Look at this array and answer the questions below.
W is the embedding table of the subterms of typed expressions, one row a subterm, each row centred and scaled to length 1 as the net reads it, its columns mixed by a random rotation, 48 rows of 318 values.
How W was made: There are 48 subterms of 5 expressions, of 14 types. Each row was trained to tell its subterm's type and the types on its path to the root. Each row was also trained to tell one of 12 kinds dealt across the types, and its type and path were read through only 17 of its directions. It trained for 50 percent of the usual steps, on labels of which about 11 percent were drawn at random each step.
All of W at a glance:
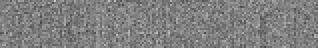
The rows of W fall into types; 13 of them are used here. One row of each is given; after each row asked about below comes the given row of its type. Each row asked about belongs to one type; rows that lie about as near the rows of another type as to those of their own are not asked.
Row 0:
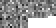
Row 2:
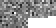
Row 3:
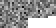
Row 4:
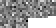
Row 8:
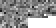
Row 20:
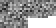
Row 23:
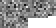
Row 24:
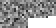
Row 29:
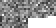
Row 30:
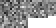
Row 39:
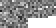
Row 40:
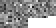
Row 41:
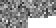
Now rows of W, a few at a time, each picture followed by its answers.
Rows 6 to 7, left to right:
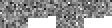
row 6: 23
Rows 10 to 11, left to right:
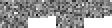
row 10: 2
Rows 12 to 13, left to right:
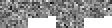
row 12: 3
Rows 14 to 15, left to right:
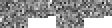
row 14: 20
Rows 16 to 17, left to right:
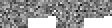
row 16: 24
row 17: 20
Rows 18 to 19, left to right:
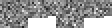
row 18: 41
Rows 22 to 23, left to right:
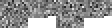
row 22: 23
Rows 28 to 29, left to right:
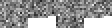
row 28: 23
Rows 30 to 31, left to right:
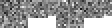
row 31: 41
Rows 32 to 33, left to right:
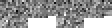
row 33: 20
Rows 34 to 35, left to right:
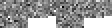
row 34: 24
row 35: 2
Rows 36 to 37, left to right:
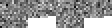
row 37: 41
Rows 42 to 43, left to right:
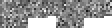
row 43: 20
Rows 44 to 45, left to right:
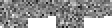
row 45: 23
